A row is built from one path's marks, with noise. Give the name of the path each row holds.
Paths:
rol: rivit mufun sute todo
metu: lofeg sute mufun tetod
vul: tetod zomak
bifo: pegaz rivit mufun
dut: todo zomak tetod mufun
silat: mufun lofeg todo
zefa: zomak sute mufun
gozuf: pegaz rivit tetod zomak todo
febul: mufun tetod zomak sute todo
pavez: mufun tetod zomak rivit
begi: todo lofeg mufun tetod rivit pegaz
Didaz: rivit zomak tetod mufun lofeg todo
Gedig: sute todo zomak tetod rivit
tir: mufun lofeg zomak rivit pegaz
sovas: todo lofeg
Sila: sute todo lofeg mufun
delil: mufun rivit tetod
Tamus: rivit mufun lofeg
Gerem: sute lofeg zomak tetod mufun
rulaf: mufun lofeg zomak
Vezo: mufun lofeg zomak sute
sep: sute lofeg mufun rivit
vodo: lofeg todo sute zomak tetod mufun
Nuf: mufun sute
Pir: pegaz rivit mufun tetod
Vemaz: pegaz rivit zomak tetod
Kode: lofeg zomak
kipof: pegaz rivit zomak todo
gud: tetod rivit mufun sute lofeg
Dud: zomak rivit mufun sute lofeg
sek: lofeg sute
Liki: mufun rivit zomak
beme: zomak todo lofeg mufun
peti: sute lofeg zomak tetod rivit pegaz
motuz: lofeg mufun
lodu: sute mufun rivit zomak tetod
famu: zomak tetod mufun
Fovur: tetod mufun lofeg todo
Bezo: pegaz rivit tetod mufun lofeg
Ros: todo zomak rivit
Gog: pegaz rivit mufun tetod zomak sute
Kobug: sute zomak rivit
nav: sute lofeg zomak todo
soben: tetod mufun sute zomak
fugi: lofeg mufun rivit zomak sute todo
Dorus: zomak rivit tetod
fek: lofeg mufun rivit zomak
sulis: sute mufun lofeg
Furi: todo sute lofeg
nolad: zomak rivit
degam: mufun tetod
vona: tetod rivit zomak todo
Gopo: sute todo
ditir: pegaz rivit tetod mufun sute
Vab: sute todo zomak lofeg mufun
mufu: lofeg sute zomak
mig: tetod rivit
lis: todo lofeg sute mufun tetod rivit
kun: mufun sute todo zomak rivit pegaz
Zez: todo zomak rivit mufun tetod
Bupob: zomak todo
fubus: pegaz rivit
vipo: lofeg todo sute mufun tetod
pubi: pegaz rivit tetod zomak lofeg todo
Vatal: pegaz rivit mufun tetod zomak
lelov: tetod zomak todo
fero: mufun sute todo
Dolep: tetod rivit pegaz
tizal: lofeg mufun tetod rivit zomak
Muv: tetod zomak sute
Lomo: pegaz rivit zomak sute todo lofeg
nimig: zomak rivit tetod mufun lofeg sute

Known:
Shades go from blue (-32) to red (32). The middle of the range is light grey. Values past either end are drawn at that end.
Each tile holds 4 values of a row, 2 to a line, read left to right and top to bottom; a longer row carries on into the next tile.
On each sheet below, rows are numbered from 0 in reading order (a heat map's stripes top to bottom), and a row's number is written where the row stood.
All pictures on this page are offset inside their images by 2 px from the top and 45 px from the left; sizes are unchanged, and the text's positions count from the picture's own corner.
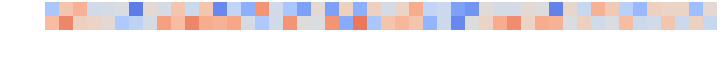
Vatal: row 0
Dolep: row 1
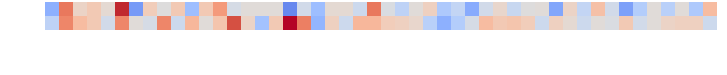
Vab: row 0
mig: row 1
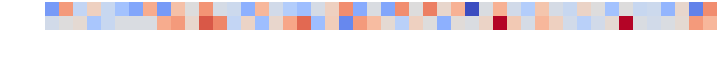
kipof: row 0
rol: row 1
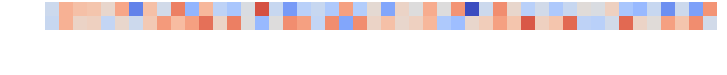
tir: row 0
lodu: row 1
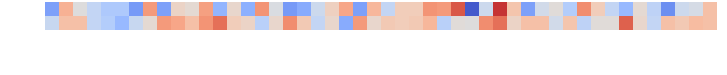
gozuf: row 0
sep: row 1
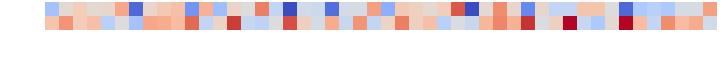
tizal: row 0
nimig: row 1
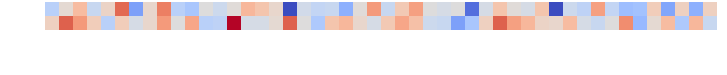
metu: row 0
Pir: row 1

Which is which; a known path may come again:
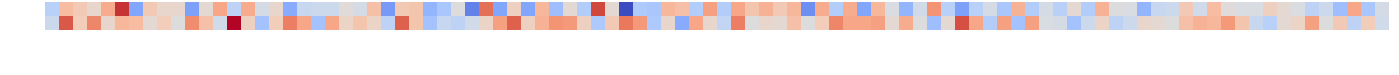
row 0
Vezo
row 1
pubi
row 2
tir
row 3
nolad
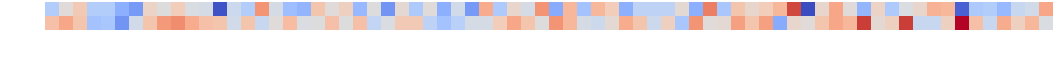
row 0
Dolep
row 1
vona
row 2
nimig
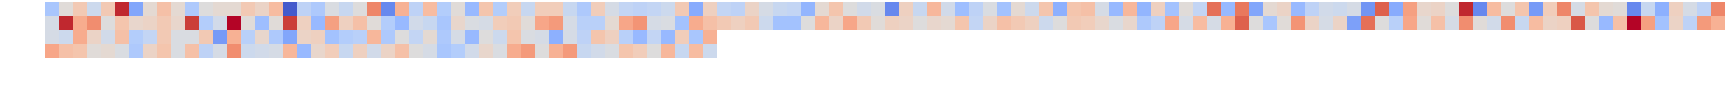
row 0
Gerem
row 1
Ros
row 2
mig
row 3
dut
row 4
Vab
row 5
degam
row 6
Dorus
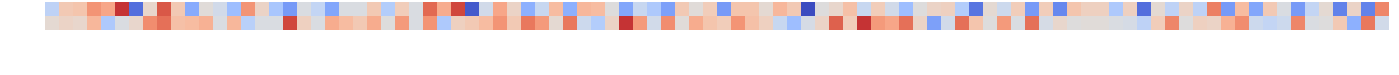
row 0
sep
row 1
Dud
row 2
Gog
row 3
Zez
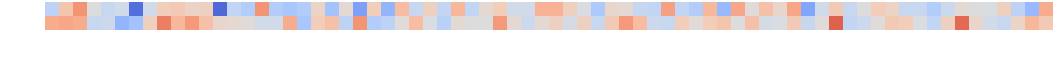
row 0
Pir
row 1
Gopo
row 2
fero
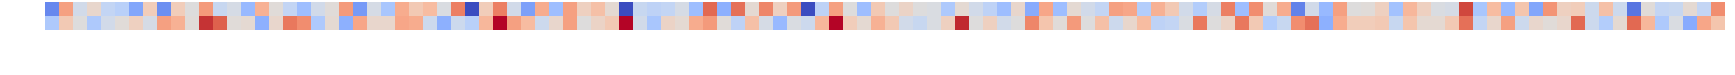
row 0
kipof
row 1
lis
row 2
rol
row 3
mufu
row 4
beme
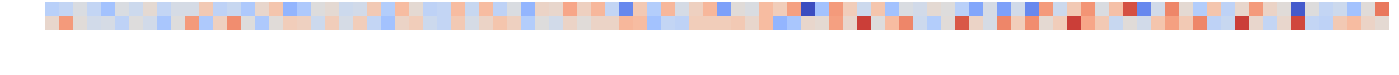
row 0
vul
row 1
sovas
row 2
lodu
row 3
metu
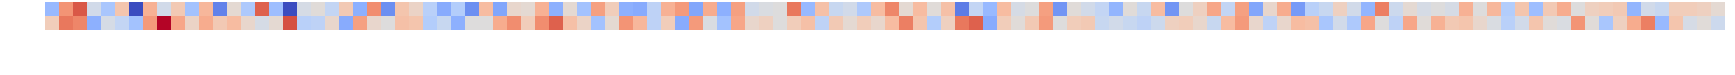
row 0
begi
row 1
gozuf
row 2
nav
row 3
lelov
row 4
Kode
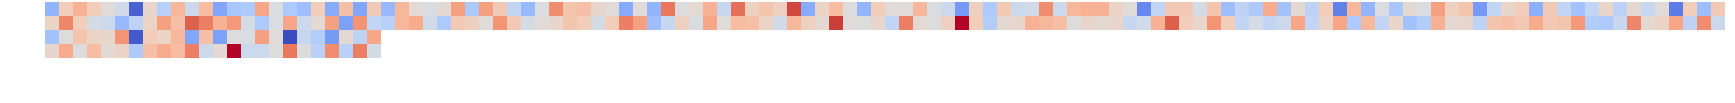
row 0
Vatal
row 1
Furi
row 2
Sila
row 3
bifo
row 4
Liki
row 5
tizal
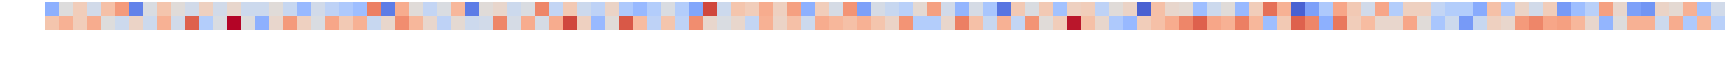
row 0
soben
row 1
febul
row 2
fek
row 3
peti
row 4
Vemaz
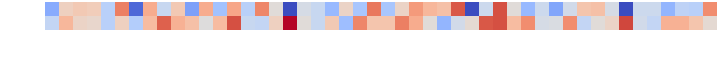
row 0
Didaz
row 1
gud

